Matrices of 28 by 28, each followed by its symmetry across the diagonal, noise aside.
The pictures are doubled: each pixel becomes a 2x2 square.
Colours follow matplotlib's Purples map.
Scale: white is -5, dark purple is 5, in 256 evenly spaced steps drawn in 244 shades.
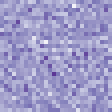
neither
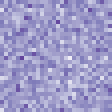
neither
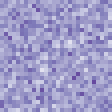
symmetric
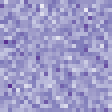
antisymmetric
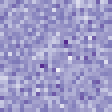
symmetric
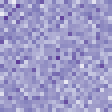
symmetric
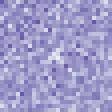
symmetric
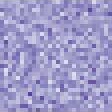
neither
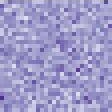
neither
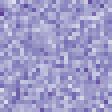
antisymmetric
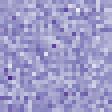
antisymmetric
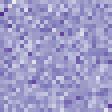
antisymmetric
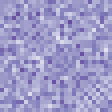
symmetric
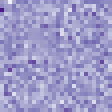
antisymmetric
